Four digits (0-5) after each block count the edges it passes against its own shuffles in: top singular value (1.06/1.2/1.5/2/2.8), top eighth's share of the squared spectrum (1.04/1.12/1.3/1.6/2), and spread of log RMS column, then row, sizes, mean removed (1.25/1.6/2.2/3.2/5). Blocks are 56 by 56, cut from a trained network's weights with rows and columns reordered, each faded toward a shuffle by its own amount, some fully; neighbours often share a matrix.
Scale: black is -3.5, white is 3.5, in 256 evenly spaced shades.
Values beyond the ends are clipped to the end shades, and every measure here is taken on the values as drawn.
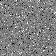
0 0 0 0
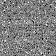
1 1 0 0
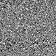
2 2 0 1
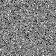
0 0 0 0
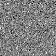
2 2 0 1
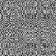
4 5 3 2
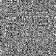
3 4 2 1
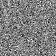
2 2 0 0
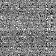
3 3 2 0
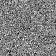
1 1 0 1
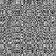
4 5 3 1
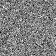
0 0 0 0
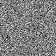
1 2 0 0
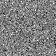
0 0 0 0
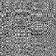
4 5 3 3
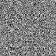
3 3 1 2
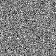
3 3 1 1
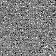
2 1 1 0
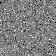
0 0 0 0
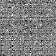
3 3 3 0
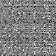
3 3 2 0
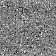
1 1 1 0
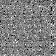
2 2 2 0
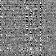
3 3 3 0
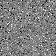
0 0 0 0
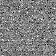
1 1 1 0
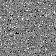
0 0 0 0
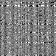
4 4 1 3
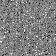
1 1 0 0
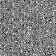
1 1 0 0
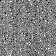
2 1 0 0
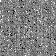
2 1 0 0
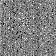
2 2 0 0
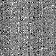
3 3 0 2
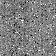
1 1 0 0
